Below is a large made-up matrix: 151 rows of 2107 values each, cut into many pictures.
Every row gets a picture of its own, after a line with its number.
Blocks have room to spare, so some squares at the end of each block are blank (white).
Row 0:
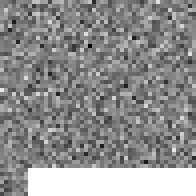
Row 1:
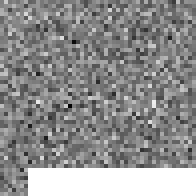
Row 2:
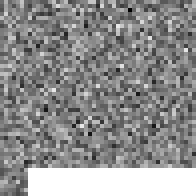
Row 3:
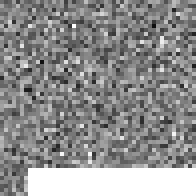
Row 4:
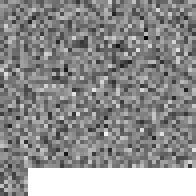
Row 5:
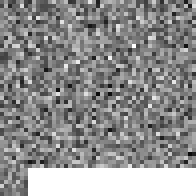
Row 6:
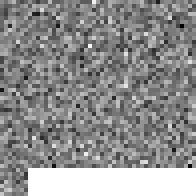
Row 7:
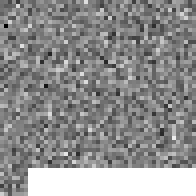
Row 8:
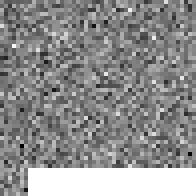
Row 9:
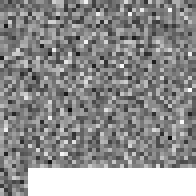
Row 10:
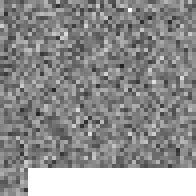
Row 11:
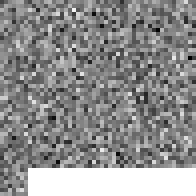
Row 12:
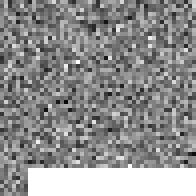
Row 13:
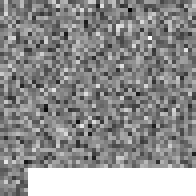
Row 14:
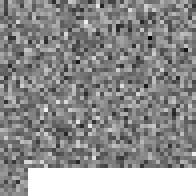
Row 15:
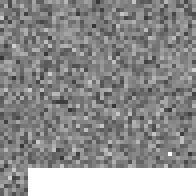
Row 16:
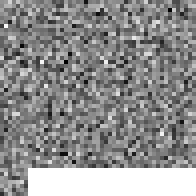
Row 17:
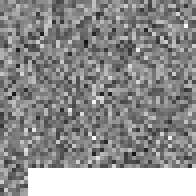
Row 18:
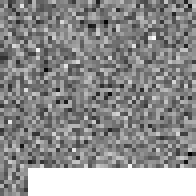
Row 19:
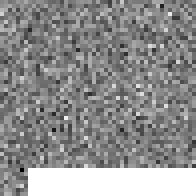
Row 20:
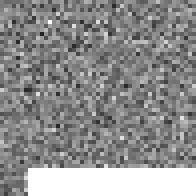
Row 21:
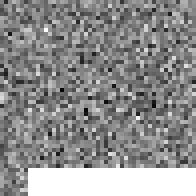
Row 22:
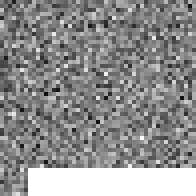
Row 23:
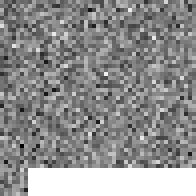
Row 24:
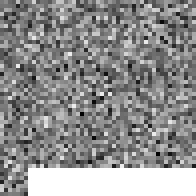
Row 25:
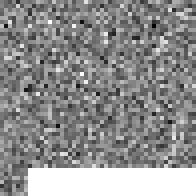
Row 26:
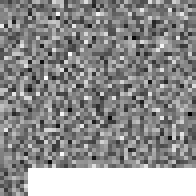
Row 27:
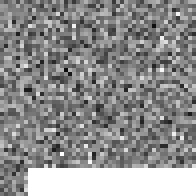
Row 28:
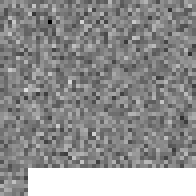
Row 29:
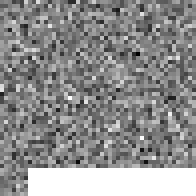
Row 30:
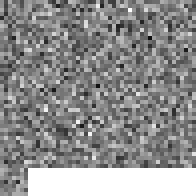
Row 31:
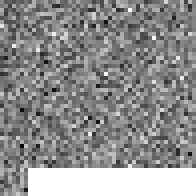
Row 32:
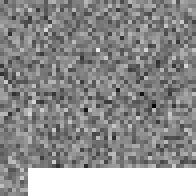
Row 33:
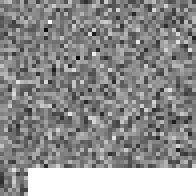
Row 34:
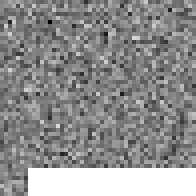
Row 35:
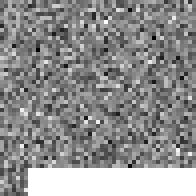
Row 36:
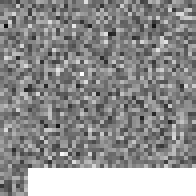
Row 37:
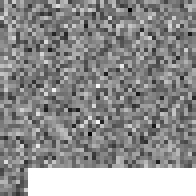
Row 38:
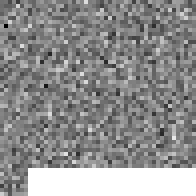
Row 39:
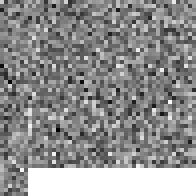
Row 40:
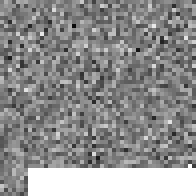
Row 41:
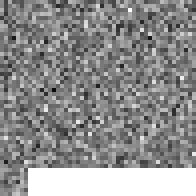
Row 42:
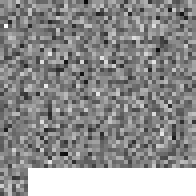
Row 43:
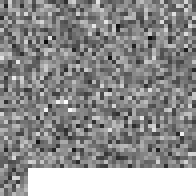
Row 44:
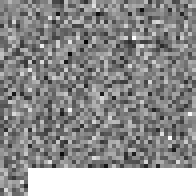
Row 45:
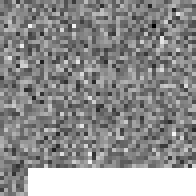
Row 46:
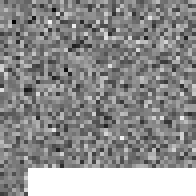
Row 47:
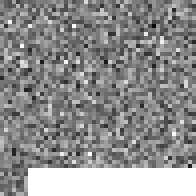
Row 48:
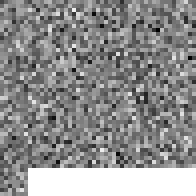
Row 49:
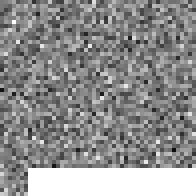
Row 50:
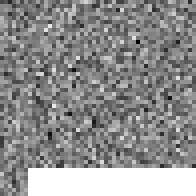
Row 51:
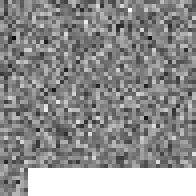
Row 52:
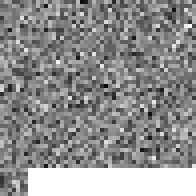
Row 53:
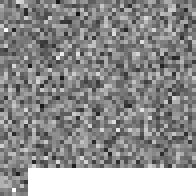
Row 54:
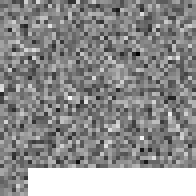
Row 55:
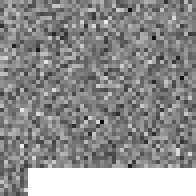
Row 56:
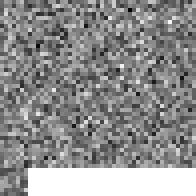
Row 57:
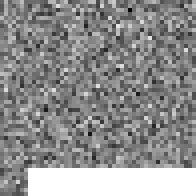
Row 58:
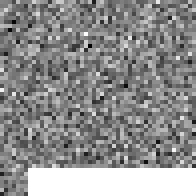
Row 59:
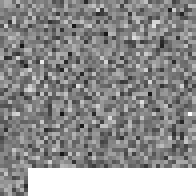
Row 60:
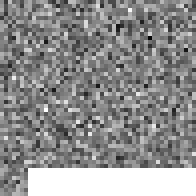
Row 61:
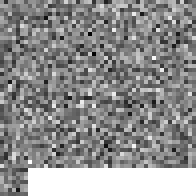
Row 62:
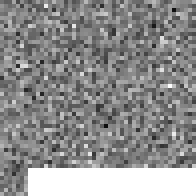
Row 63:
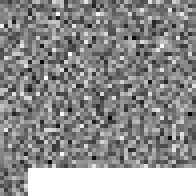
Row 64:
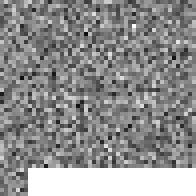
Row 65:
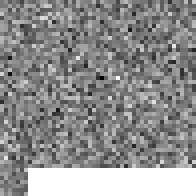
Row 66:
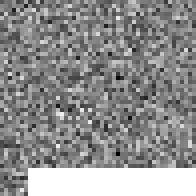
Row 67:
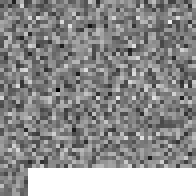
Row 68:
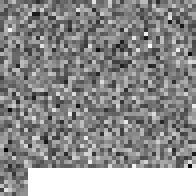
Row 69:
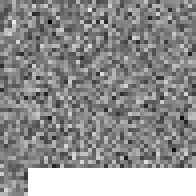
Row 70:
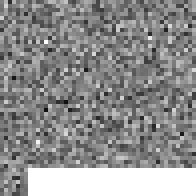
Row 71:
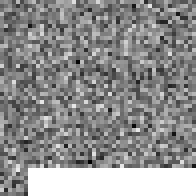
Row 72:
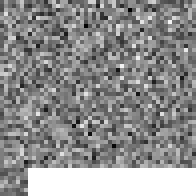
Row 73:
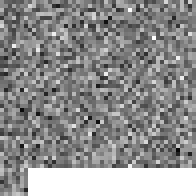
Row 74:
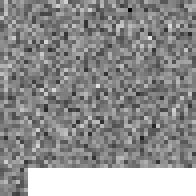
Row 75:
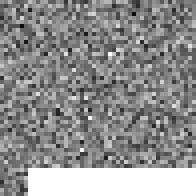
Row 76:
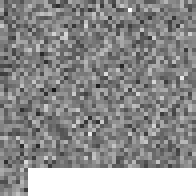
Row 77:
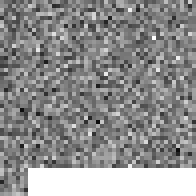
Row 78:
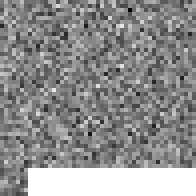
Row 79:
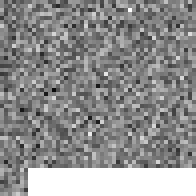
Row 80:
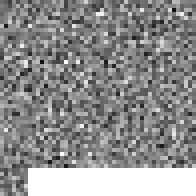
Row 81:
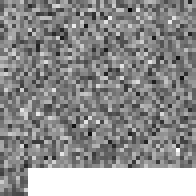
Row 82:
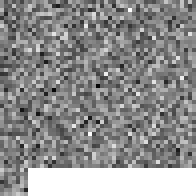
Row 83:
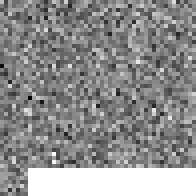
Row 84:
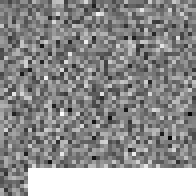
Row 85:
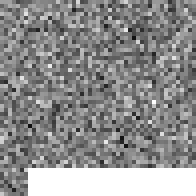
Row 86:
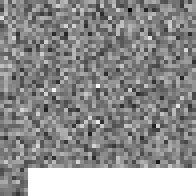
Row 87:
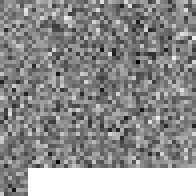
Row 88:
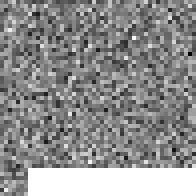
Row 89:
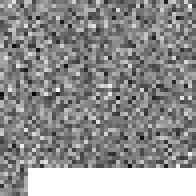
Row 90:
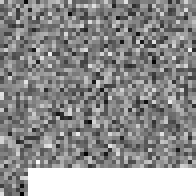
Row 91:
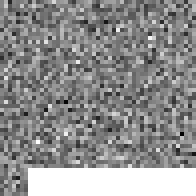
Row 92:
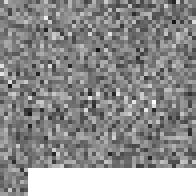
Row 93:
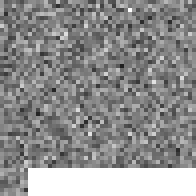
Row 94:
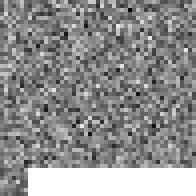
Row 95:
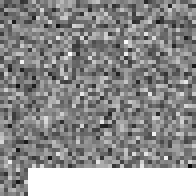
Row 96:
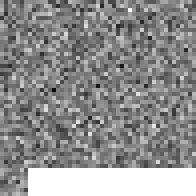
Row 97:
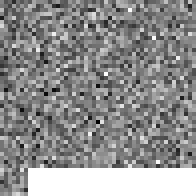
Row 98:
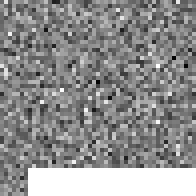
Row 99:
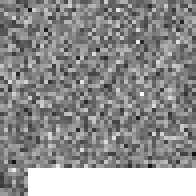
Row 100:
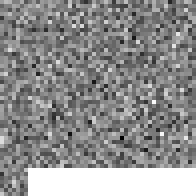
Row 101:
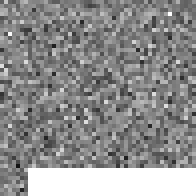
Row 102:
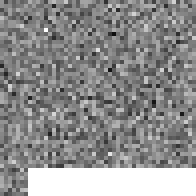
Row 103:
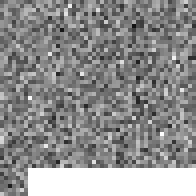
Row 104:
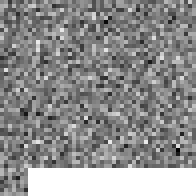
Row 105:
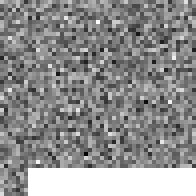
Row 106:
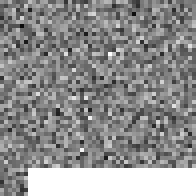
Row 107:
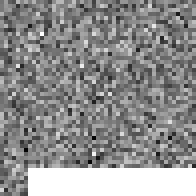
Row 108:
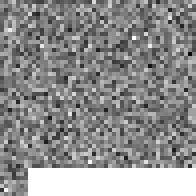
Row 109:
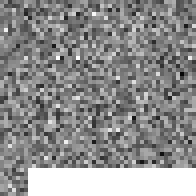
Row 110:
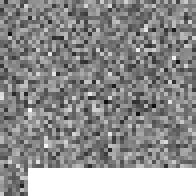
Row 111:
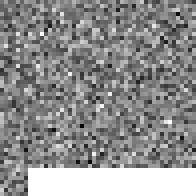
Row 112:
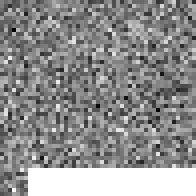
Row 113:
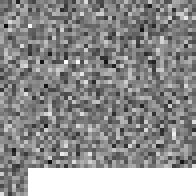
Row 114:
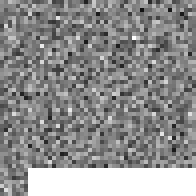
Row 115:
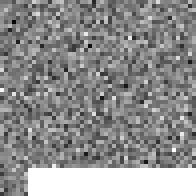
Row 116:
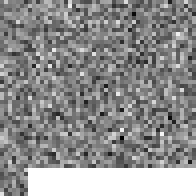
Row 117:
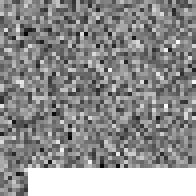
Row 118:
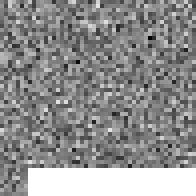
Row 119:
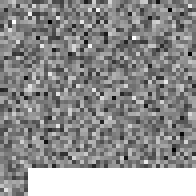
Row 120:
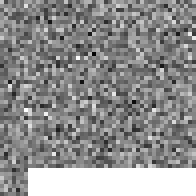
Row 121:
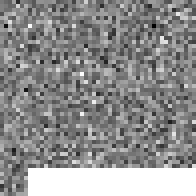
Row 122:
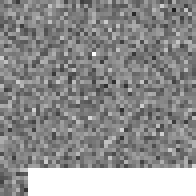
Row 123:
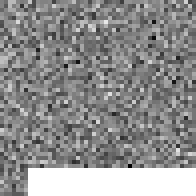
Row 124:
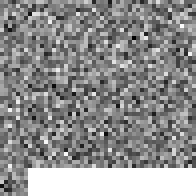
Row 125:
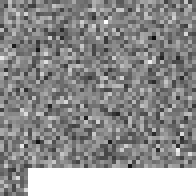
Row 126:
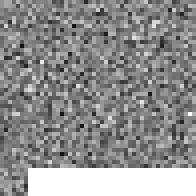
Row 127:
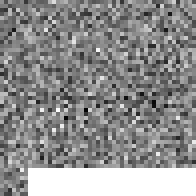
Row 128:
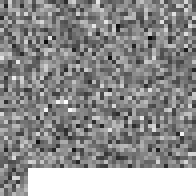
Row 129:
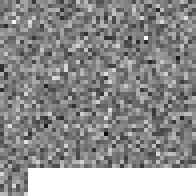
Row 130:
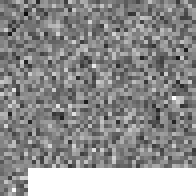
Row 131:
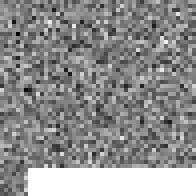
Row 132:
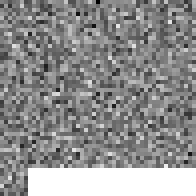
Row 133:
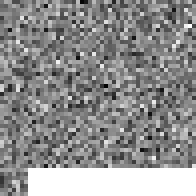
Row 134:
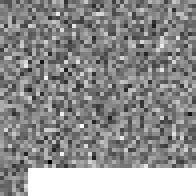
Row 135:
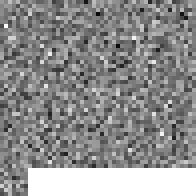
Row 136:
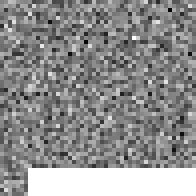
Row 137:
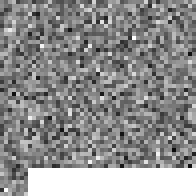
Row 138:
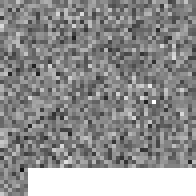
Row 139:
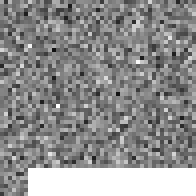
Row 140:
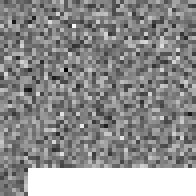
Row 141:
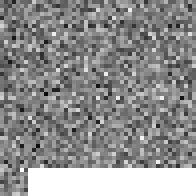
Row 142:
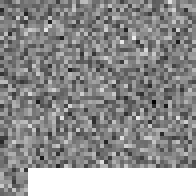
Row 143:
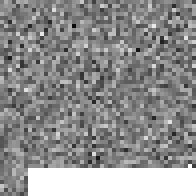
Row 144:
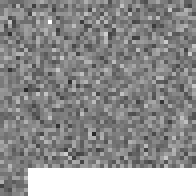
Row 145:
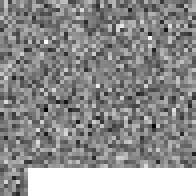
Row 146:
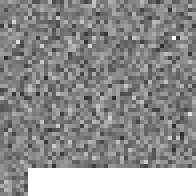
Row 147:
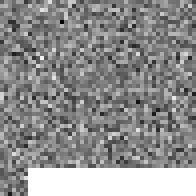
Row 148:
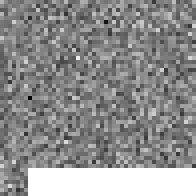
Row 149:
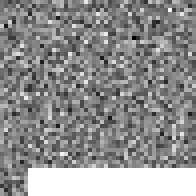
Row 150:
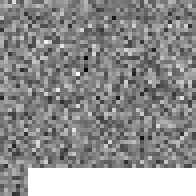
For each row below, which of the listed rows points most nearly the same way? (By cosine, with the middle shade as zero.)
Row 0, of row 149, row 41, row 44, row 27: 149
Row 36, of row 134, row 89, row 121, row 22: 121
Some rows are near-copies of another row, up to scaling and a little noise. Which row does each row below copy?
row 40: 143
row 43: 128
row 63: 26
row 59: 126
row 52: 133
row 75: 106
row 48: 11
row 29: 54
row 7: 38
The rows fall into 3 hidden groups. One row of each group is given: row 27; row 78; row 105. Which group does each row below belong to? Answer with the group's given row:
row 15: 78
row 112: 105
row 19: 105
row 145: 78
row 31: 78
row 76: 78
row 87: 105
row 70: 78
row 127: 105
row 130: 105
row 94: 78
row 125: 78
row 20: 27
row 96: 78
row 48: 105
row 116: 105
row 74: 78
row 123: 78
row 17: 27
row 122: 105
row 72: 78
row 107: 27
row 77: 78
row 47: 27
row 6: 27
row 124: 27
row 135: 27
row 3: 27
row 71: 27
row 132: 78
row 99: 105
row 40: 27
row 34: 27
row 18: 78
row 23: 78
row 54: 105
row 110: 105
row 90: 105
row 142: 105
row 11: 105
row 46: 27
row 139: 105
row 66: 105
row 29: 105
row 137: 27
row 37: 78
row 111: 27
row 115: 27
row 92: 105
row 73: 78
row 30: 78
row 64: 105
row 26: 27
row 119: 27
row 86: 78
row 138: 105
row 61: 105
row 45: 27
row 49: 27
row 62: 27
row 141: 78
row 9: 27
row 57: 78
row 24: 27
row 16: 27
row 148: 105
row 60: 78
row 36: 27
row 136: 27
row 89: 78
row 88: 27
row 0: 27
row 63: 27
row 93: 78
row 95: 27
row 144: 27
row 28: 27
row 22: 78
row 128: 78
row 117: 105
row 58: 27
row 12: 78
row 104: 78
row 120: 105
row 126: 27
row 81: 78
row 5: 78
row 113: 27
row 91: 78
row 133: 105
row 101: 105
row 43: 78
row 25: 27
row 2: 78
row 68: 27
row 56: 78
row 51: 78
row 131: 27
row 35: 78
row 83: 105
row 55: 78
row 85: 105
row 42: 27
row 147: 105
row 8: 78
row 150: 78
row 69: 27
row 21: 105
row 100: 105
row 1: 105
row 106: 105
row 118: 78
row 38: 27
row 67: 78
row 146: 27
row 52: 105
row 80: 27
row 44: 27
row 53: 105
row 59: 27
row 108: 27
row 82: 78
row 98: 105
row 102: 105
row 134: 27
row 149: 27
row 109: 105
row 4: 27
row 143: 27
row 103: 105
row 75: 105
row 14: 78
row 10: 78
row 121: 27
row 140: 27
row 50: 105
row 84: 27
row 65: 105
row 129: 27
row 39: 105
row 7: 27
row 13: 78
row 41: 78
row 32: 105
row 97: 78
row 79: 78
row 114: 27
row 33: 105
